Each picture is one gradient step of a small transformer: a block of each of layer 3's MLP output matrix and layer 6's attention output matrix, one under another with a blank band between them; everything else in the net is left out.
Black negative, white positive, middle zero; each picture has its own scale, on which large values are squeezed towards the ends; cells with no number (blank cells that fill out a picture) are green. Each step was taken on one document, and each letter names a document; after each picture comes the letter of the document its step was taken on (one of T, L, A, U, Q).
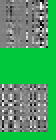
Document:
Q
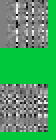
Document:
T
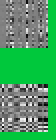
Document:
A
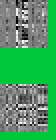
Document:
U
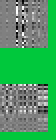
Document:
U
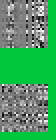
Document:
A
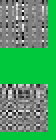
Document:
U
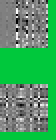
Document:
T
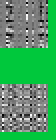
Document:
A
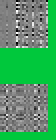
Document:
T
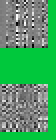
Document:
T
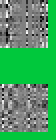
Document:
A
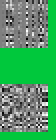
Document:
A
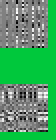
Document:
U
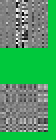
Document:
U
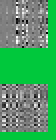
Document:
T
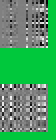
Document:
Q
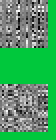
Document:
A
